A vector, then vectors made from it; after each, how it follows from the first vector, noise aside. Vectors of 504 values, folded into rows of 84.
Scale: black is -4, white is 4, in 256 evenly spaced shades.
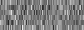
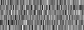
sign-scrambled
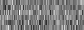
wrapped around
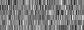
wrapped around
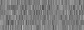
shrunk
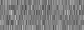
shrunk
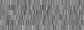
shrunk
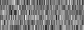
wrapped around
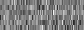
wrapped around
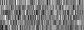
wrapped around
